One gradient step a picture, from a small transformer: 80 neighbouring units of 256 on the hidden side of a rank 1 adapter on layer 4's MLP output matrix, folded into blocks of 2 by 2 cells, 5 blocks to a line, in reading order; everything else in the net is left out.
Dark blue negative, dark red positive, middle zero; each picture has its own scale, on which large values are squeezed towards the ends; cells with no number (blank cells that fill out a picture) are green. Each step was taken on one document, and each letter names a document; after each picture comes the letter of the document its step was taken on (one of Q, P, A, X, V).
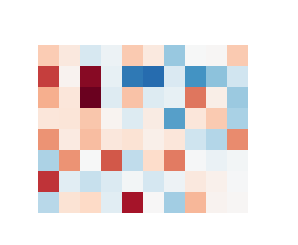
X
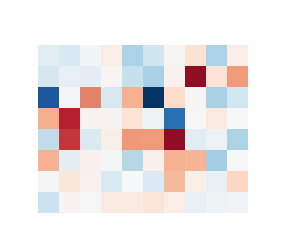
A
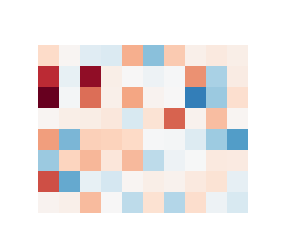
X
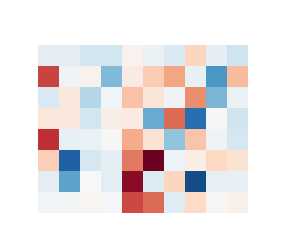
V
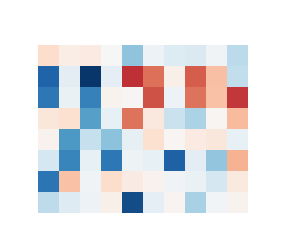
X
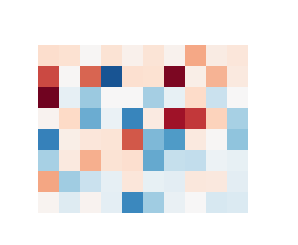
V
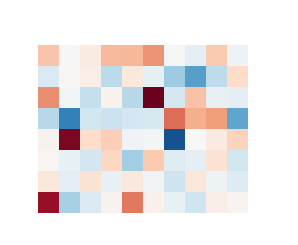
A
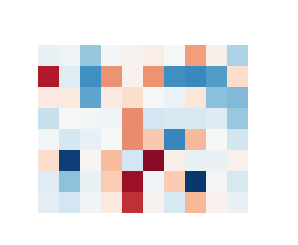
V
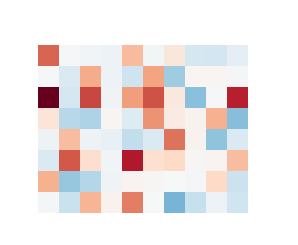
X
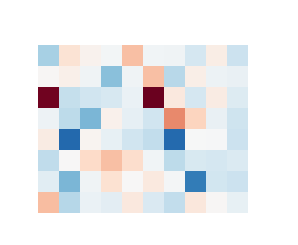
A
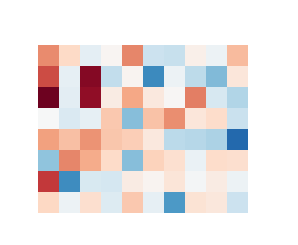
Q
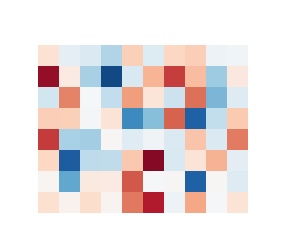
V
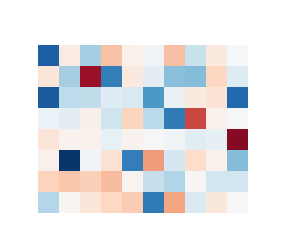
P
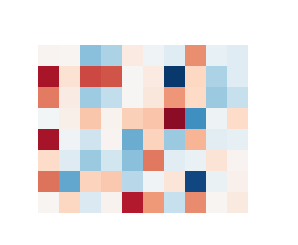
V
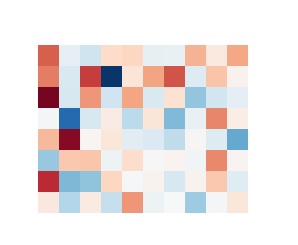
Q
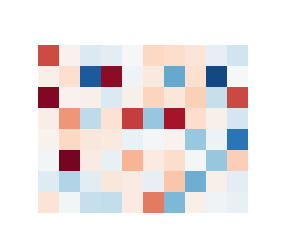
P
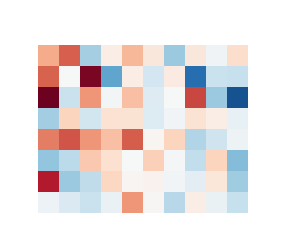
Q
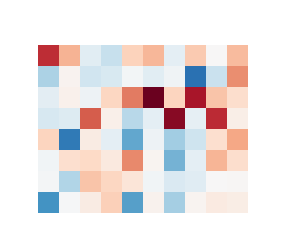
A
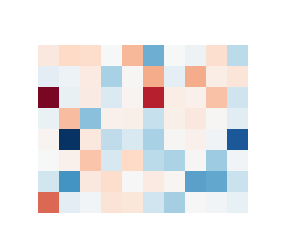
A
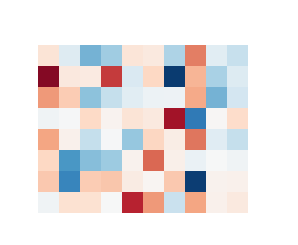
V
